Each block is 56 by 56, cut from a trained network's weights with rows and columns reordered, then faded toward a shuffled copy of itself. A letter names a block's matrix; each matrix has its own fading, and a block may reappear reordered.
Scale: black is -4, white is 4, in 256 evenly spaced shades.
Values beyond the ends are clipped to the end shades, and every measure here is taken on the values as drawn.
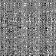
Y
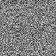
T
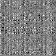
Y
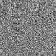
T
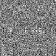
T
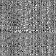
Y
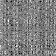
Y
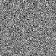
T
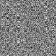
T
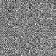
T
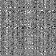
Y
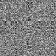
T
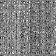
Y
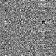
T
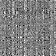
Y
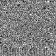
T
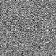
T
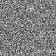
T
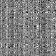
Y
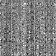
Y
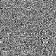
T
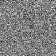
T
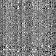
Y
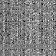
Y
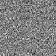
T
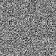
T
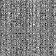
Y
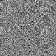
T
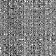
Y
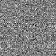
T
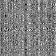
Y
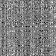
Y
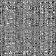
Y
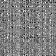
Y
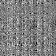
Y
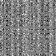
Y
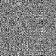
T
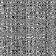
Y
